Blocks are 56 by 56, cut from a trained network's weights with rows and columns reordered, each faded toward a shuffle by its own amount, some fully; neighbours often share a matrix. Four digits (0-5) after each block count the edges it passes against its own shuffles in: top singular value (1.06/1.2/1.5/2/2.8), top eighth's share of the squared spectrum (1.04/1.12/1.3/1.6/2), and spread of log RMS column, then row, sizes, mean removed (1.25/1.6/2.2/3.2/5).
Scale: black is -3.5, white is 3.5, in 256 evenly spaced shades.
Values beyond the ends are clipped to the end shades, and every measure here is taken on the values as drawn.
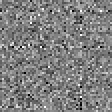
3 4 1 2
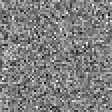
2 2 0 0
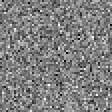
2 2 0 0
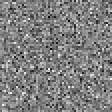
1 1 0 0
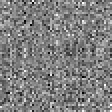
4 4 2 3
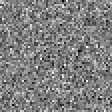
1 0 0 0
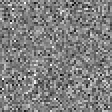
2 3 1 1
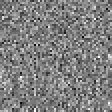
3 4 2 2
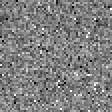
0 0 0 0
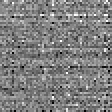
3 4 2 2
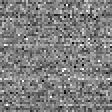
3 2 1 1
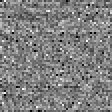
2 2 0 0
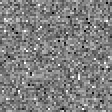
1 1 0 0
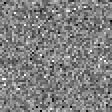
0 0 0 0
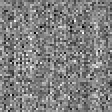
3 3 1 2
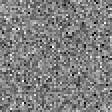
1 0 0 0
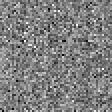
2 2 0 1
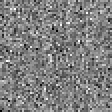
1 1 0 0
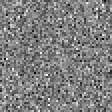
0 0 0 0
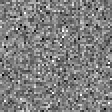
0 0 0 0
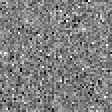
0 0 0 0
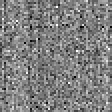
3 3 0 1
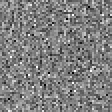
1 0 0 0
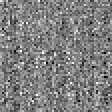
2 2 0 2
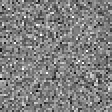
1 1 1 0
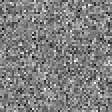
1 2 0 0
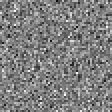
1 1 0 0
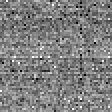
3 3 1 0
